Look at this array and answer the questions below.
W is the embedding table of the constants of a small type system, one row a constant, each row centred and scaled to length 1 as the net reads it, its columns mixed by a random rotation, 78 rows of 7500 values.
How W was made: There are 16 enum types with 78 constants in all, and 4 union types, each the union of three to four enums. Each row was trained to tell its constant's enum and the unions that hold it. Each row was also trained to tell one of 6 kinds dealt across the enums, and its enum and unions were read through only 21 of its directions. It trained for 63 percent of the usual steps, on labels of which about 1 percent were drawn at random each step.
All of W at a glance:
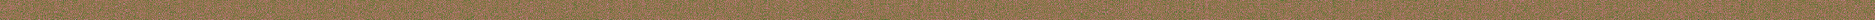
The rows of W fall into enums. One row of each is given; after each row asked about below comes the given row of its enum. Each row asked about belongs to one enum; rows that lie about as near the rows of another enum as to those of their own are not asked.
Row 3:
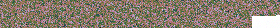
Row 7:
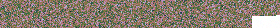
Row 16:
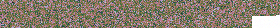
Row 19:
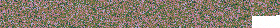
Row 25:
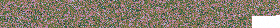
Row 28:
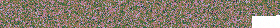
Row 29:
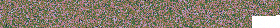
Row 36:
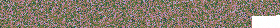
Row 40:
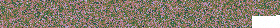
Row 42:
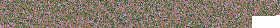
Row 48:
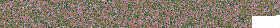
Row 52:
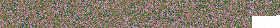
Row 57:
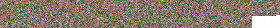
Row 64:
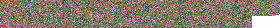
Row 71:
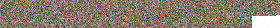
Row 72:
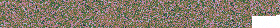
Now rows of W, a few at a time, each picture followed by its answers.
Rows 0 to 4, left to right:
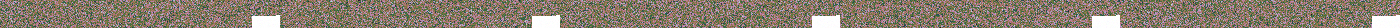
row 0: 52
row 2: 52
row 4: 57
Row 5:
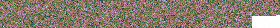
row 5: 3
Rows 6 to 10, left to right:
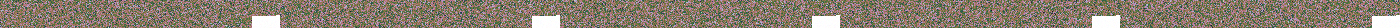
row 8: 64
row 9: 28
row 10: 16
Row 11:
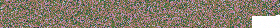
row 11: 36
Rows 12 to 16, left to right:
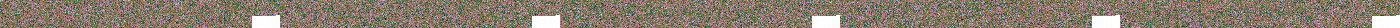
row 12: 19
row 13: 7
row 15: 25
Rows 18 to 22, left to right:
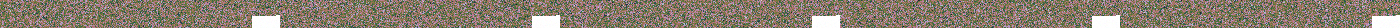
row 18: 40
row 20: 48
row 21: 16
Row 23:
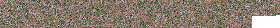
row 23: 57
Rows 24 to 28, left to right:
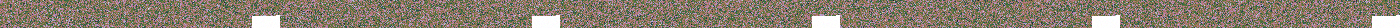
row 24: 19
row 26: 52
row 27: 25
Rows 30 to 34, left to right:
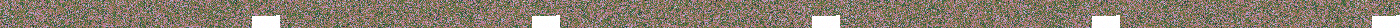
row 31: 16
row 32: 7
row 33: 57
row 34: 48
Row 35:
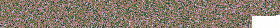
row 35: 36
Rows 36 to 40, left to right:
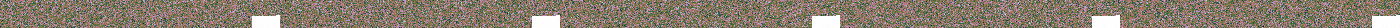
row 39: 42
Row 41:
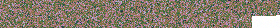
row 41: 28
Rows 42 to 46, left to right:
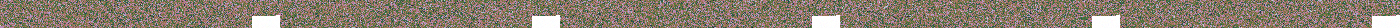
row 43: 29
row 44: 16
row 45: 16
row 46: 48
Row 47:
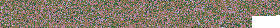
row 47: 36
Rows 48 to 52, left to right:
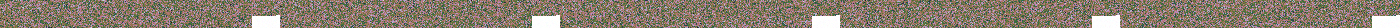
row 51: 28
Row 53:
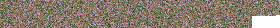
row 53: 71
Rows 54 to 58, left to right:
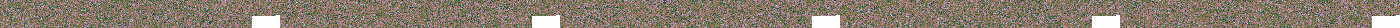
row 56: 25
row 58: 42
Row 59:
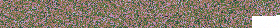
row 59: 57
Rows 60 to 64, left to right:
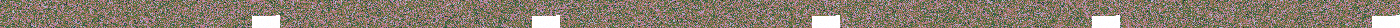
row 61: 57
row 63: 42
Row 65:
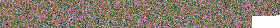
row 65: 19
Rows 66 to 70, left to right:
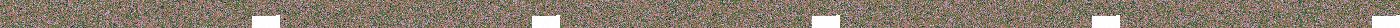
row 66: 19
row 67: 25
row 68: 25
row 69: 52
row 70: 64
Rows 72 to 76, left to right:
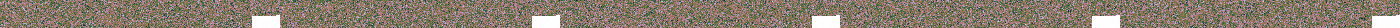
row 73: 3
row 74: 52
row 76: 19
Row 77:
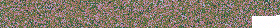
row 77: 64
